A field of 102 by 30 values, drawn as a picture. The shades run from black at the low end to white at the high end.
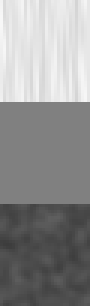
It is made of 3 by 1 panels. Panel 1,1: very high, streaked downward, faint in contrast. Panel 2,1: middling, flat. Panel 3,1: low, blotchy, faint in contrast.
